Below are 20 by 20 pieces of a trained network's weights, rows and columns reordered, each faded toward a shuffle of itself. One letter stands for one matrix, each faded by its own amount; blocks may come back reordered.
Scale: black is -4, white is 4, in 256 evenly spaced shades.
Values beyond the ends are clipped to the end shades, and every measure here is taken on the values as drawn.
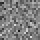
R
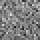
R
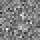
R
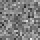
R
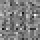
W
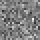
R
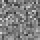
R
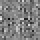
W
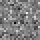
R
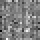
W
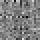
W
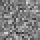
R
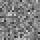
R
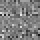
W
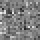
W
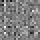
W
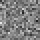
R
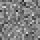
R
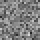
R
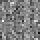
W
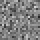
R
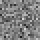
R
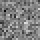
R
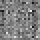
W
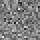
R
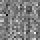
W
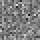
R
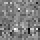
W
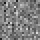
R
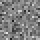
R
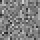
R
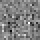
W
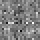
W
